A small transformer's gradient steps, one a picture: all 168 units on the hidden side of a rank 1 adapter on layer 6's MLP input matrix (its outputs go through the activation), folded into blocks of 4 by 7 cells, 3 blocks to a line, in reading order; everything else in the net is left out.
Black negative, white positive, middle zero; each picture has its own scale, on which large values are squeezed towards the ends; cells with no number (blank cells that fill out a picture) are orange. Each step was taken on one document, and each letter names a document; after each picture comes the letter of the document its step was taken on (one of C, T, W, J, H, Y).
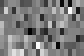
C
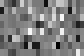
C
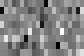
C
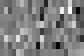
C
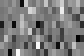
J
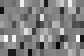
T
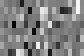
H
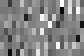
H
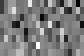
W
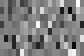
J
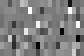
J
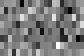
T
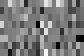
J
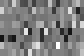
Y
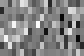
Y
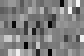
H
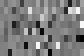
H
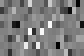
W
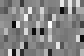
H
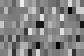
T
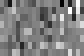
T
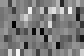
H
